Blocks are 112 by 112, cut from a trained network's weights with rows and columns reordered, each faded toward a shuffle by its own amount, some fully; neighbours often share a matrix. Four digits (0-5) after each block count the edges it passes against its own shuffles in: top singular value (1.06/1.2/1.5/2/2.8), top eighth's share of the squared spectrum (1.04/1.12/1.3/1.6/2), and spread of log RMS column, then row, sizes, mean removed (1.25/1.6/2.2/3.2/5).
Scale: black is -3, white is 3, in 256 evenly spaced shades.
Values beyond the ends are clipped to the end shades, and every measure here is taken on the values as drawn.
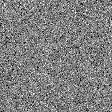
0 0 0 0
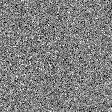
0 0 0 0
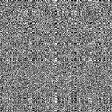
5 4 2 3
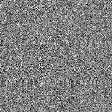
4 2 1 2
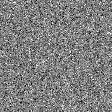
2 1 0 1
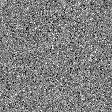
0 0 0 0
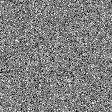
2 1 0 0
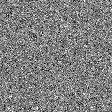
2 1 0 0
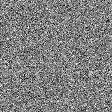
1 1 0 0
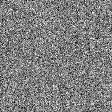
2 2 0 1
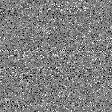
3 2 0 2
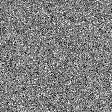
2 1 0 1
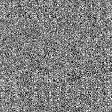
3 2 0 2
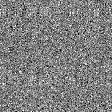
3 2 0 2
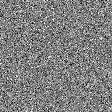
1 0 0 0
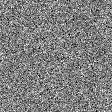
0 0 0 0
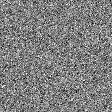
0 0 0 0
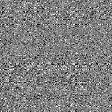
4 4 1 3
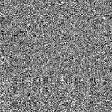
4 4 2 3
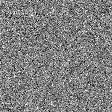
1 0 0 0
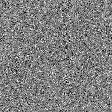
2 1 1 0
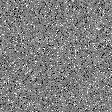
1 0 0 0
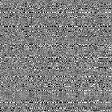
5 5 1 4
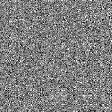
4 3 2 2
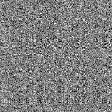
4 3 2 2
